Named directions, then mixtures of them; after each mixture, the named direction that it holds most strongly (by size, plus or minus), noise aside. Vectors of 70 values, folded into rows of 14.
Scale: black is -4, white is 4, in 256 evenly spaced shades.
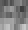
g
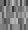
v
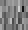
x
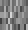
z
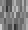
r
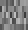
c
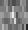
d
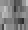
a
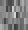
r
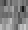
g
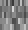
v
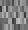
c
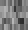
a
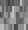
d
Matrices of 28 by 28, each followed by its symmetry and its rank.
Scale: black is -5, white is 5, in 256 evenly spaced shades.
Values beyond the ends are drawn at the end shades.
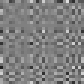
antisymmetric, rank two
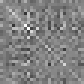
symmetric, rank five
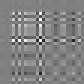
symmetric, rank one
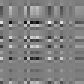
neither, rank one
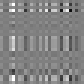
neither, rank one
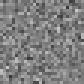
antisymmetric, full rank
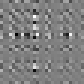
antisymmetric, rank two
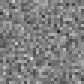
antisymmetric, full rank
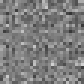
neither, rank five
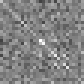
symmetric, rank five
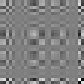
symmetric, rank one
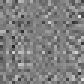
neither, rank five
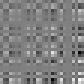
symmetric, rank one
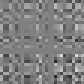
antisymmetric, rank two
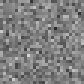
antisymmetric, full rank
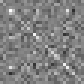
symmetric, rank five
